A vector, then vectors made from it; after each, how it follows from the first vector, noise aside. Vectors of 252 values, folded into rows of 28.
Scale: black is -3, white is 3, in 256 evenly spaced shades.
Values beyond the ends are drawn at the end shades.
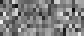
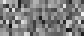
reversed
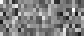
negated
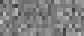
shrunk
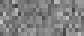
shrunk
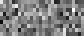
negated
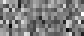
reversed
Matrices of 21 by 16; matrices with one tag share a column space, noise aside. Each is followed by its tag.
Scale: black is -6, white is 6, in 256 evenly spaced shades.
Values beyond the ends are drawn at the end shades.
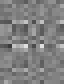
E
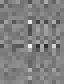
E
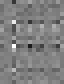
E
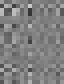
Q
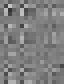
Q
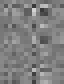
Q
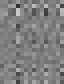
Q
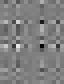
E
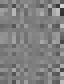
Q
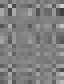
Q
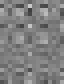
Q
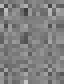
Q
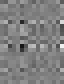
E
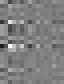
E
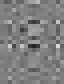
E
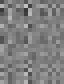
Q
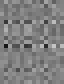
E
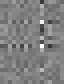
E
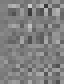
Q
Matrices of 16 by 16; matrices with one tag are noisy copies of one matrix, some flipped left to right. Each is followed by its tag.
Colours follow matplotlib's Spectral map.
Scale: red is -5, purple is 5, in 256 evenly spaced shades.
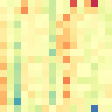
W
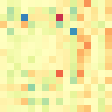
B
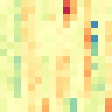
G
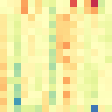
W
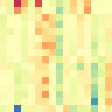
W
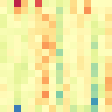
W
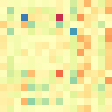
B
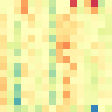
W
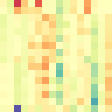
W
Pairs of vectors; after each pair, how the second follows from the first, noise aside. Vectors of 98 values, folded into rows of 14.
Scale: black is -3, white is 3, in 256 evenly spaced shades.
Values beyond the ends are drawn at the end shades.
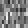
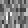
copied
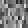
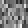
copied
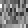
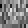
negated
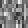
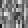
copied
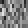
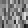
reversed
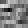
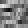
copied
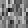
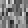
copied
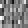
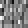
copied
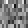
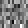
reversed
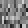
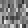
negated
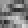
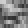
reversed
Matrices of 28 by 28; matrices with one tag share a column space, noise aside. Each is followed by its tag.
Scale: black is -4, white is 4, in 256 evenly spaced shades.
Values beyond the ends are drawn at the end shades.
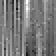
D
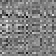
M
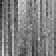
D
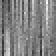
D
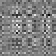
M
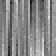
D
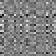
M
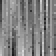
D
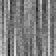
D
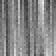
D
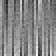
D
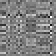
M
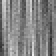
D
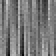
D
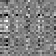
M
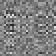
M
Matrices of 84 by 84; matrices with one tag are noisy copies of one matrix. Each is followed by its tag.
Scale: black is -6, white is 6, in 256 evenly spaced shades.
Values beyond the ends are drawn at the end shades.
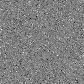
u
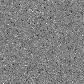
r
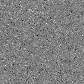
r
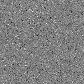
r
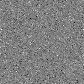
u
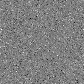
u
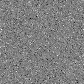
u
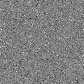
u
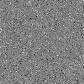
u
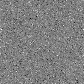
u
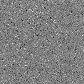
r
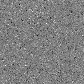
r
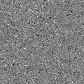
r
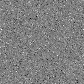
u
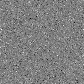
u
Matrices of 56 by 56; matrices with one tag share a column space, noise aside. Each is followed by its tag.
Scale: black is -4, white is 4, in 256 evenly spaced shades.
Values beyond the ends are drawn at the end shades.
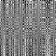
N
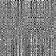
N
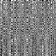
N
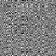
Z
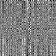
N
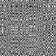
Z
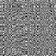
Z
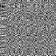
Z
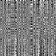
N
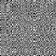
Z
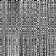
N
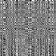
N
